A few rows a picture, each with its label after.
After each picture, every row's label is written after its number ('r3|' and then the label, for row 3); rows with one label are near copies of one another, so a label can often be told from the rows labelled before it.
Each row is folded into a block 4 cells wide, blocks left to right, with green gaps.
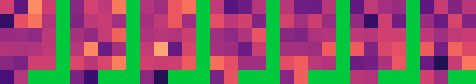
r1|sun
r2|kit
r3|kit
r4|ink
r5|ink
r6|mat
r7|mat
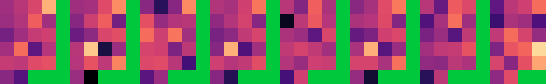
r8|kit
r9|kit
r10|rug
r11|kit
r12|sun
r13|kit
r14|sun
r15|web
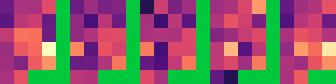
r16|web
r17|mat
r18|mat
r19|kit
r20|web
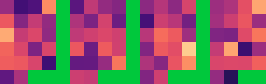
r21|rug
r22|mat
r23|web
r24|kit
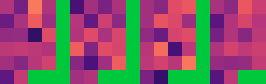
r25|sun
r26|mat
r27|kit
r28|sun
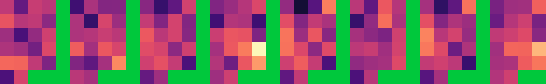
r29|ink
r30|mat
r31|rug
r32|web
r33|rug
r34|sun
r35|rug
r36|web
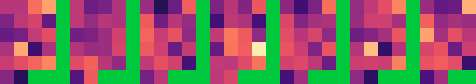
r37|kit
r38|ink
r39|rug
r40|web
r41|rug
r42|kit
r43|rug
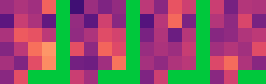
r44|web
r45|mat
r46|sun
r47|ink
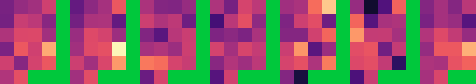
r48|web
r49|web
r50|ink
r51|sun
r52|kit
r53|rug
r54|web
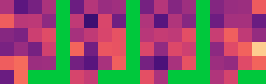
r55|ink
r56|mat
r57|mat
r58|web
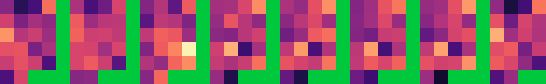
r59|rug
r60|rug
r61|web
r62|kit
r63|kit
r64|kit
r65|kit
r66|rug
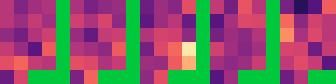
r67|ink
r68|ink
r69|web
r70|sun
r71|rug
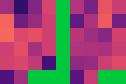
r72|rug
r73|sun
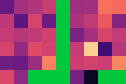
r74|mat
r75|kit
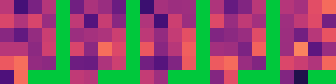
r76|ink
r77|mat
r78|mat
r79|ink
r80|kit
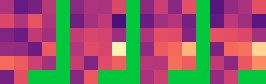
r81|ink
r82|web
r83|web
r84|web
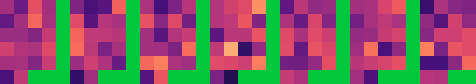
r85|sun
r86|rug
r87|ink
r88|kit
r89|mat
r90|kit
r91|mat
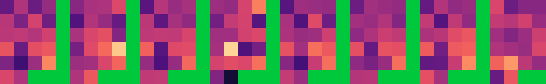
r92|mat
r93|web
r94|mat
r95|kit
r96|mat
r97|mat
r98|mat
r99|ink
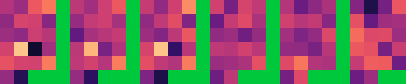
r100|kit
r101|kit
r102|kit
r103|sun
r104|ink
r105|rug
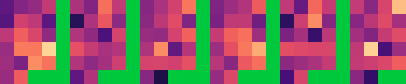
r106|web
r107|sun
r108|kit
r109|web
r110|sun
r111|kit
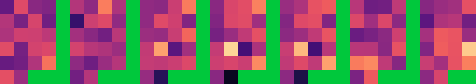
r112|mat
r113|sun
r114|kit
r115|kit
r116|kit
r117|ink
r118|web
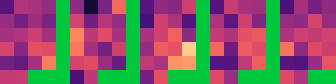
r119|mat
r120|rug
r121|web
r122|mat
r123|mat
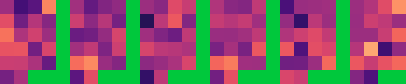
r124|rug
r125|ink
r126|sun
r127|ink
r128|mat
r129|kit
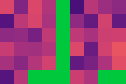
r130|sun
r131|mat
